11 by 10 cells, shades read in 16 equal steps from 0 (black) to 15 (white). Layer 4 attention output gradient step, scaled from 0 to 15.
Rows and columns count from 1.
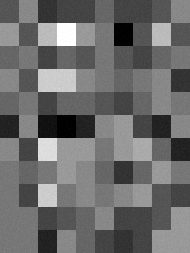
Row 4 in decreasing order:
12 12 8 8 8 7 7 6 5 3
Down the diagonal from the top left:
5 5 4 12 6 8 9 6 5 9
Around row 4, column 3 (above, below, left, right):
4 4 5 12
